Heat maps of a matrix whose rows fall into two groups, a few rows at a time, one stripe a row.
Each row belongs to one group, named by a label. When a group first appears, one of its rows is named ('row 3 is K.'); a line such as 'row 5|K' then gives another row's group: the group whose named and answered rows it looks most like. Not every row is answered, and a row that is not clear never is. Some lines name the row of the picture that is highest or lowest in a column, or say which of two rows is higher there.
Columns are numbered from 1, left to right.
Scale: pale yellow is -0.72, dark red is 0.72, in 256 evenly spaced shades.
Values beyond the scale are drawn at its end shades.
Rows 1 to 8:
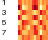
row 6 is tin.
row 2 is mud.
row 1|mud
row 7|mud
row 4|mud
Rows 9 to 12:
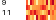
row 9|tin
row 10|mud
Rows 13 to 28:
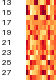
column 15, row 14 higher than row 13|No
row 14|mud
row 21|mud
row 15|mud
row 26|tin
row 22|mud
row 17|mud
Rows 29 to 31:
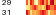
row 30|tin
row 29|tin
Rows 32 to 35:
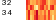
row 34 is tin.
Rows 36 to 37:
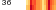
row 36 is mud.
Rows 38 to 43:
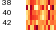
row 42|tin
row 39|tin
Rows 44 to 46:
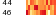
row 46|mud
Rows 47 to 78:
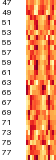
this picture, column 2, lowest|73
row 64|mud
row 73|tin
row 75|mud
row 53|tin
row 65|mud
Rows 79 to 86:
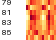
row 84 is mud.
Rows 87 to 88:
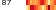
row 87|mud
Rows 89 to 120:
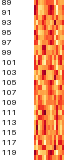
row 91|mud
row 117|tin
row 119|mud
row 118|tin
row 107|mud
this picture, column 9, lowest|110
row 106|tin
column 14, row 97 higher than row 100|No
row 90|mud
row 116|tin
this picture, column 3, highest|101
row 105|mud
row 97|mud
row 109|tin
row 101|tin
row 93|tin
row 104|tin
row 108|tin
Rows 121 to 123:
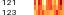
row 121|tin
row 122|tin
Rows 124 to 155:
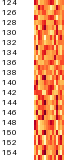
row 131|tin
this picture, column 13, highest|155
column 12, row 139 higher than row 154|No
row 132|tin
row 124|mud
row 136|mud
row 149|mud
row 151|tin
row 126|tin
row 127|mud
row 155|tin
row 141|mud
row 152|tin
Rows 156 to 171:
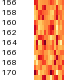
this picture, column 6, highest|164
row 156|mud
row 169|tin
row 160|mud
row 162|mud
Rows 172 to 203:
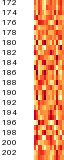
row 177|mud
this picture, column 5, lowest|199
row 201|tin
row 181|tin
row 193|tin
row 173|tin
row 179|tin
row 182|mud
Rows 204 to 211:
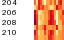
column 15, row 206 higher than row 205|Yes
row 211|mud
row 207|mud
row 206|mud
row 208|mud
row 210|mud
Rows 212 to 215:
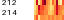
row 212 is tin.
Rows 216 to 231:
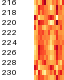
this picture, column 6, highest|216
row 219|mud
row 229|mud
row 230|tin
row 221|tin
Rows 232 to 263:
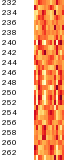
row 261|mud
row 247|tin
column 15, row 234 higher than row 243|Yes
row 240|tin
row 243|mud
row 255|mud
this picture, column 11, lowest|253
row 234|tin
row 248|tin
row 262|mud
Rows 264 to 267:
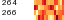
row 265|mud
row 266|tin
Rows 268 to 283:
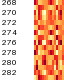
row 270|tin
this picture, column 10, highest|278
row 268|mud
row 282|tin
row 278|mud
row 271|tin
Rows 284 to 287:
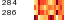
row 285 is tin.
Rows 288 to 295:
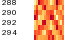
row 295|mud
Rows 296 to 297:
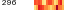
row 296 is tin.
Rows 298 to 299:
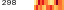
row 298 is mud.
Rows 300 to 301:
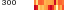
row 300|tin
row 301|mud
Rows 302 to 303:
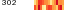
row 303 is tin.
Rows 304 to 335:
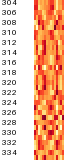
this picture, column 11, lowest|306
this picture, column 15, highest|327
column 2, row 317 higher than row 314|No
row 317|tin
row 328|mud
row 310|mud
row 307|tin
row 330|mud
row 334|mud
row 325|mud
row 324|tin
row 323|tin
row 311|mud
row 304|mud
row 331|tin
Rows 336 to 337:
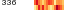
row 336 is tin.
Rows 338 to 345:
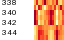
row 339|tin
